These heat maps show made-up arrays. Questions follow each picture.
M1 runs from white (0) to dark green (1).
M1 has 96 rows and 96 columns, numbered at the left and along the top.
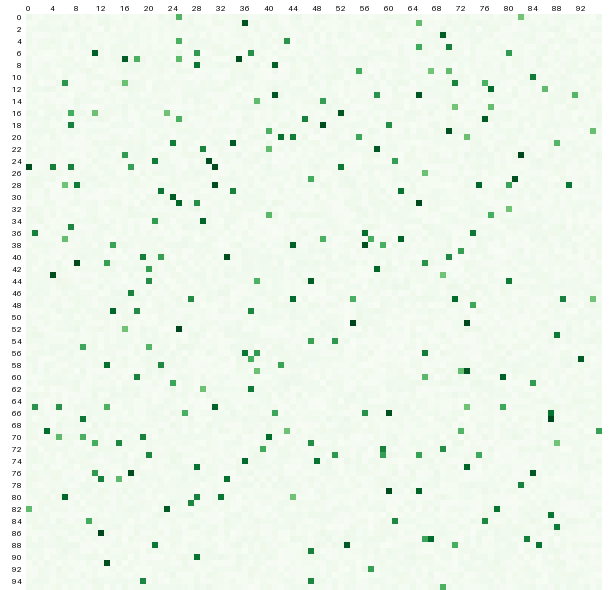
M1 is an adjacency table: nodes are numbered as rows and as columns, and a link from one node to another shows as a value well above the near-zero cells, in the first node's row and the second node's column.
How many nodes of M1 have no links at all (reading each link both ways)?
7
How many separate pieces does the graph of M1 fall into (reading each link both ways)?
8
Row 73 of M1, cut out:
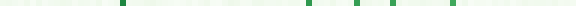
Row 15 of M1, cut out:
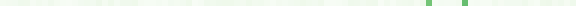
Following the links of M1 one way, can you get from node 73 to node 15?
yes
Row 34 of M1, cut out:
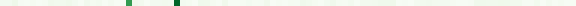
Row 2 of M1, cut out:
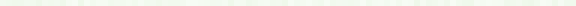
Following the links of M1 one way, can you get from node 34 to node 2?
no
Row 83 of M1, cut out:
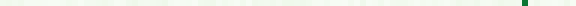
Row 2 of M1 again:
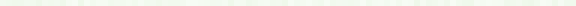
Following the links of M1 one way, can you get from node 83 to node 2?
no
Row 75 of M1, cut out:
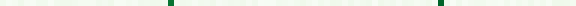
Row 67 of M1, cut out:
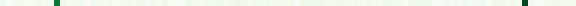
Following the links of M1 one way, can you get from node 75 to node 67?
yes
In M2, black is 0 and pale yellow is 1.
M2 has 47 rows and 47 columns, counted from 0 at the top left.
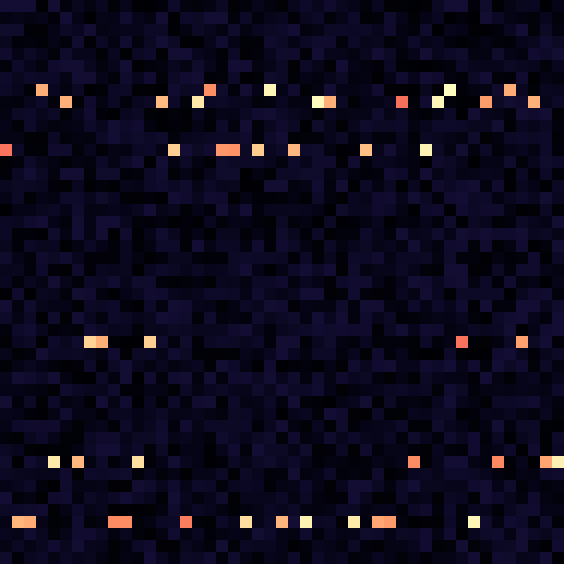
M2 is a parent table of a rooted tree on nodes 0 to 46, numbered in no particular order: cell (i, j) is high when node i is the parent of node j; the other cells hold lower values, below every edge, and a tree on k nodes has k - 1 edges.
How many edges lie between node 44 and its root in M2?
2
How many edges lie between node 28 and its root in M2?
0
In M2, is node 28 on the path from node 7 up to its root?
yes
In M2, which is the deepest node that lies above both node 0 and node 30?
12
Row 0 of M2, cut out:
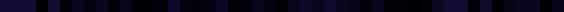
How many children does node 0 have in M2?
0
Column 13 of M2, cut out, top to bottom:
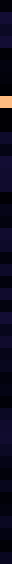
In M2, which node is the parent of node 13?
8
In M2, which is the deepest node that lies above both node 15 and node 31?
43
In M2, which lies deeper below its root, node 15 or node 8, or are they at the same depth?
node 15
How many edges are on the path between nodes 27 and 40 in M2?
2
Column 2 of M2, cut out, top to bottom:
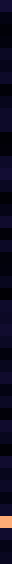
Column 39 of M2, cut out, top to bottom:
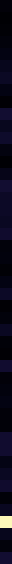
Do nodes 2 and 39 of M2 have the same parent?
yes
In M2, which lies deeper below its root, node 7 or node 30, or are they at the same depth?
node 30
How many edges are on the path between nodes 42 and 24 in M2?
4
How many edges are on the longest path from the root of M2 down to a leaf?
2
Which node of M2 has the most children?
43
